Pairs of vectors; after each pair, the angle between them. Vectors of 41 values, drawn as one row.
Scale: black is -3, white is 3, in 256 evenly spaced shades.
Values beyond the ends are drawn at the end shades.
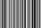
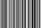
nearly parallel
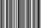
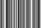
nearly parallel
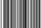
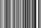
orthogonal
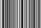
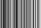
orthogonal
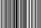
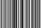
partly aligned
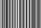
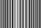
partly aligned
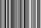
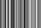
nearly parallel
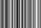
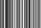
partly aligned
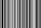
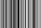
partly opposed
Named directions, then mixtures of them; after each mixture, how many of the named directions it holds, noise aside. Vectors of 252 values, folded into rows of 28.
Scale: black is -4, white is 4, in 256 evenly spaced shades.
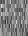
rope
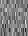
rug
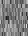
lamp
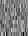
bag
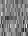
three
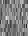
one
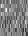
two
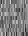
two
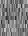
two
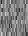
two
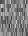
one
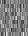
one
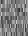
three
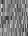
two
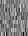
one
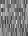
one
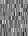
three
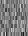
one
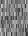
three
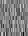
one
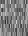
one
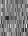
three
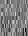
three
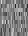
two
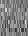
three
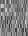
two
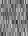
three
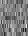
two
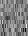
two
